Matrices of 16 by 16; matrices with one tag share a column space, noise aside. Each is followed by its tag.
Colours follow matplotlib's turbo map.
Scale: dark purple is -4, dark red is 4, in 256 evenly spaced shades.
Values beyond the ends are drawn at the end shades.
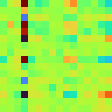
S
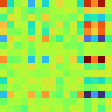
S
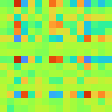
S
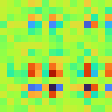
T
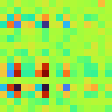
T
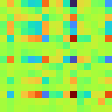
S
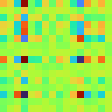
S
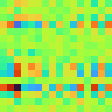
T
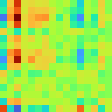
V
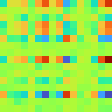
S
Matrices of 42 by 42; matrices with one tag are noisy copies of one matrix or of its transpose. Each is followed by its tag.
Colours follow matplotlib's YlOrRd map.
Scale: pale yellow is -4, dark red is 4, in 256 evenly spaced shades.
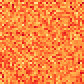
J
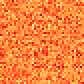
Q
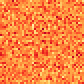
Q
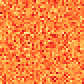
Q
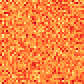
J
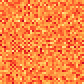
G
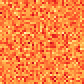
Q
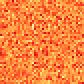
Q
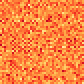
G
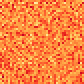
J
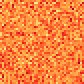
J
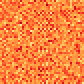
G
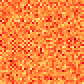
G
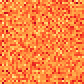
J
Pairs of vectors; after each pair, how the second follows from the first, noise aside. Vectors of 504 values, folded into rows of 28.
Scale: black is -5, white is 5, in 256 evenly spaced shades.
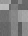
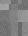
shrunk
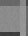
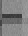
wrapped around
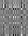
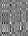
wrapped around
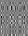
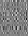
reversed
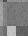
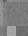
shrunk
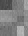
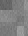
shrunk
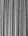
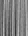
negated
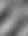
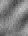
reversed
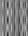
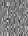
sign-scrambled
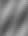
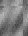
wrapped around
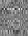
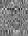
negated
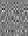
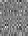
wrapped around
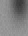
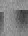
wrapped around
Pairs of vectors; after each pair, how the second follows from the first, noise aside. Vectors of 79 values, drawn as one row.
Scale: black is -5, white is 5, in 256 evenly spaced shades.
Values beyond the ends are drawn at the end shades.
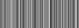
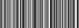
scaled up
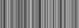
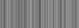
shrunk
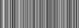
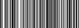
scaled up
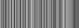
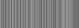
shrunk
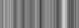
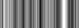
scaled up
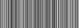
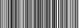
scaled up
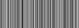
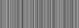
shrunk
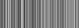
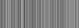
shrunk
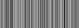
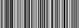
scaled up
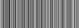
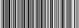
scaled up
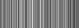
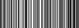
scaled up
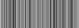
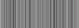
shrunk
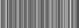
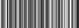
scaled up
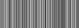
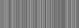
shrunk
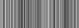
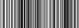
scaled up
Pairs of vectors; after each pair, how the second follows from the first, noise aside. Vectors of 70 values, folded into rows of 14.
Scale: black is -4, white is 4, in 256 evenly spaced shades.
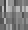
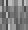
wrapped around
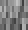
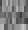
wrapped around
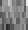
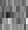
wrapped around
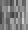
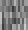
wrapped around
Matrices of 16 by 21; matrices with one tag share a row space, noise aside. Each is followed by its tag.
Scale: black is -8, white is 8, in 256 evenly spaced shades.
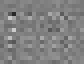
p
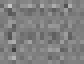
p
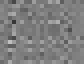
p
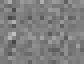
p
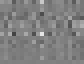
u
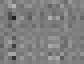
p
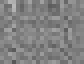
p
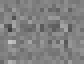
p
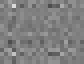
p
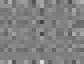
u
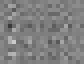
p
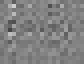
p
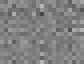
u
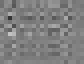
p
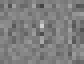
u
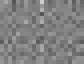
u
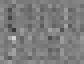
p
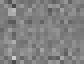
p
